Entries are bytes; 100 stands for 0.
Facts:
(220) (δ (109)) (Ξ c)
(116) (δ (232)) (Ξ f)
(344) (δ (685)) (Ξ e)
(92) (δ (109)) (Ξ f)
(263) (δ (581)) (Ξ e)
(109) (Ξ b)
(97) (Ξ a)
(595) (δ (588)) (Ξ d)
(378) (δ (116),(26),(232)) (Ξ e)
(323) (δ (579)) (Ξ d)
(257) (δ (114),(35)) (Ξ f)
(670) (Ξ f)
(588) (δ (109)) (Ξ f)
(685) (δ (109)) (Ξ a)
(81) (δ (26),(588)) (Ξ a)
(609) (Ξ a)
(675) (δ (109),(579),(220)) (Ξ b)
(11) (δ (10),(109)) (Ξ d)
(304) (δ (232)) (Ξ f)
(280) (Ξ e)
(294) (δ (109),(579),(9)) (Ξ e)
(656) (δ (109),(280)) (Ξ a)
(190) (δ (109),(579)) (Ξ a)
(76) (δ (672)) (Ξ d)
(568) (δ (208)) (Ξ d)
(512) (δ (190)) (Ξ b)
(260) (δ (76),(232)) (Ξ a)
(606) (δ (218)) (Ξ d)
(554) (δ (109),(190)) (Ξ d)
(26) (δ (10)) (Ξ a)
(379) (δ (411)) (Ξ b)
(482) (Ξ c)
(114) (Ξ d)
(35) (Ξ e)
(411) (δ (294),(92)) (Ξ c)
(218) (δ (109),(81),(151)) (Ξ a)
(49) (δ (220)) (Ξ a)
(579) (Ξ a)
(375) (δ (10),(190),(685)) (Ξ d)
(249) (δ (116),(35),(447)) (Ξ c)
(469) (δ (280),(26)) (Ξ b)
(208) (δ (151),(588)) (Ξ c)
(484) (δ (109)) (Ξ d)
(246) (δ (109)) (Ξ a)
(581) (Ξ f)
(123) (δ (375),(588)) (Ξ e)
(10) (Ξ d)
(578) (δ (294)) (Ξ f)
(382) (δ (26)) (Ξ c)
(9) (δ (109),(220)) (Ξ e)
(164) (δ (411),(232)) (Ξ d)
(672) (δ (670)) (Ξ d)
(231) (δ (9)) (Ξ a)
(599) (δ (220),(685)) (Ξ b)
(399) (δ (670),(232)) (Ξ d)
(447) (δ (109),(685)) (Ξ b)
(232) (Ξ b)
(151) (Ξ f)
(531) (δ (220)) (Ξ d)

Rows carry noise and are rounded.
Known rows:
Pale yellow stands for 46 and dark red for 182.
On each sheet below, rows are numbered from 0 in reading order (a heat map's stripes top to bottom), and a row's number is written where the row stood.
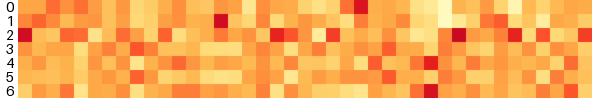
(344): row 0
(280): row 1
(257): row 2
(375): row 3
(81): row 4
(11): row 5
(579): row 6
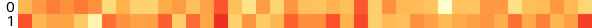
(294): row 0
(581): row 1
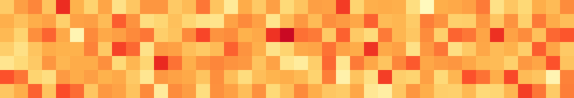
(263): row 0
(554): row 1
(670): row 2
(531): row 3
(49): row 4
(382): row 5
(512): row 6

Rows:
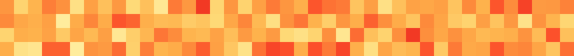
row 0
(578)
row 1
(10)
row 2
(246)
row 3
(304)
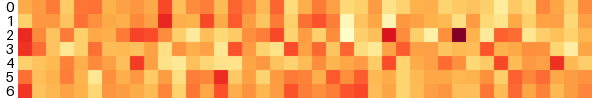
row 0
(447)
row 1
(232)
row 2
(114)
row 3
(208)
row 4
(323)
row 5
(92)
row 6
(588)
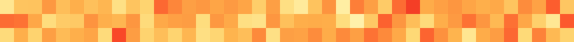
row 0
(231)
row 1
(482)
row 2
(164)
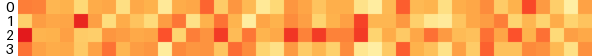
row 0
(411)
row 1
(378)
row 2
(151)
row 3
(220)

